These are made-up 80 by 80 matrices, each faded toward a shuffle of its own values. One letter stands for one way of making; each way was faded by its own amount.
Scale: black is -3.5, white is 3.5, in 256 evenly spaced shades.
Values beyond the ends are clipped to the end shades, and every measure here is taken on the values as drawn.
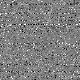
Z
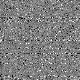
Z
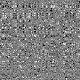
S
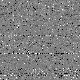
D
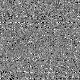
Z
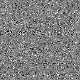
Z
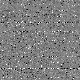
D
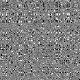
S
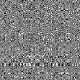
S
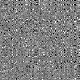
S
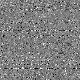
Z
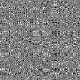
S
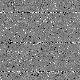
D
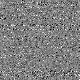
Z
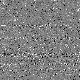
D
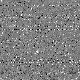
D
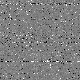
D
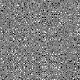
S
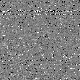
D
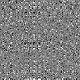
S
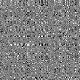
S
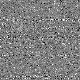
Z
